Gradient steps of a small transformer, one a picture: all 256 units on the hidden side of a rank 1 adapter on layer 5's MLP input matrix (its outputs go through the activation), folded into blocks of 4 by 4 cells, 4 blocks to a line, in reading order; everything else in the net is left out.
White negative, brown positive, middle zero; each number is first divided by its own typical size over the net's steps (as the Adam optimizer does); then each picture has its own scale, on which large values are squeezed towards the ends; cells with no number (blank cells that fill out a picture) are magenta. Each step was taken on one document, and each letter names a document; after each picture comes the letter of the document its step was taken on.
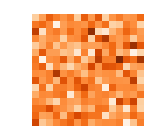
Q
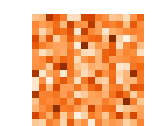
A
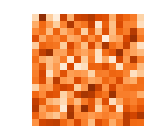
A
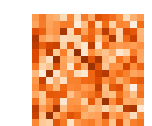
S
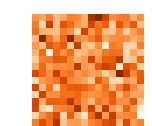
Q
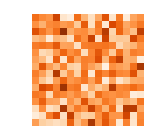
S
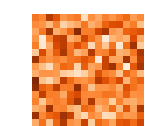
Q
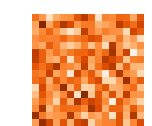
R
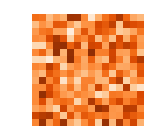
S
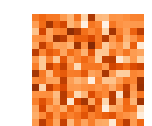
Q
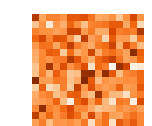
R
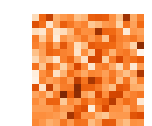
Q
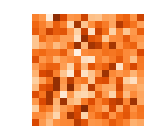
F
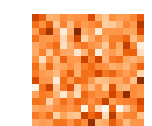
F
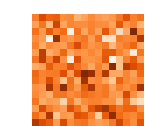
R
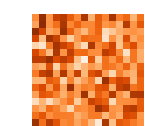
S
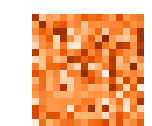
R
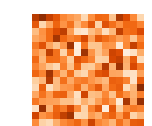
R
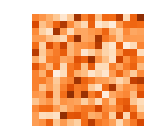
S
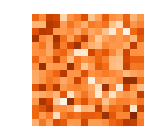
Q
